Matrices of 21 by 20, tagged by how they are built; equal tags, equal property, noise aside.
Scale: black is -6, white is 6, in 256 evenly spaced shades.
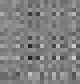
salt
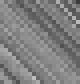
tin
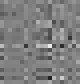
salt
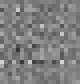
salt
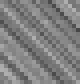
tin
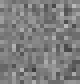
salt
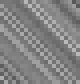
tin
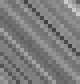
tin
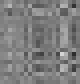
salt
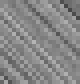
tin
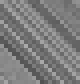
tin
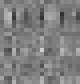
salt
